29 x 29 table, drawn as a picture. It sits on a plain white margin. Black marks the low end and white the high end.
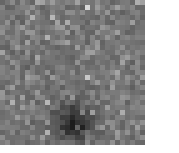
A single dip lies in the bottom middle. The distribution is heavy-tailed on both sides. The bottom middle is the ninth with the lowest average. No row or column stands out.
